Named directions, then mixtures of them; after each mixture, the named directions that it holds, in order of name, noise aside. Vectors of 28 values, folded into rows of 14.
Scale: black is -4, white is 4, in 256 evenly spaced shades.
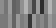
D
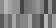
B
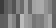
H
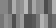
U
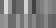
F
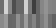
F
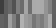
H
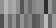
B, U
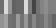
F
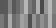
D, H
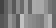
H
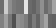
F, U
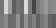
F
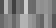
F, H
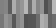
U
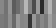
D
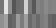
F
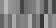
B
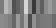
D, F
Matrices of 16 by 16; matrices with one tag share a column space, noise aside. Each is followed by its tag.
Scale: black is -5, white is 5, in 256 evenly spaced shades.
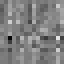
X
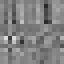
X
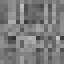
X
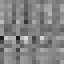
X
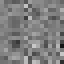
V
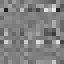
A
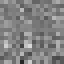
V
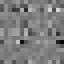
A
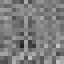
V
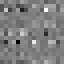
A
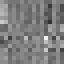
X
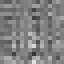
V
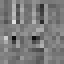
X
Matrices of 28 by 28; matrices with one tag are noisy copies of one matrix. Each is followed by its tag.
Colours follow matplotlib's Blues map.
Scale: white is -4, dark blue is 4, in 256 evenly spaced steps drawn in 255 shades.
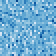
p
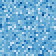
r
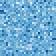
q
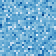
r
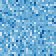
p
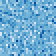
p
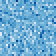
p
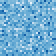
q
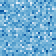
q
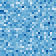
q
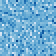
p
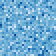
r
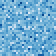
r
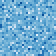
r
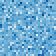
r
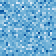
q
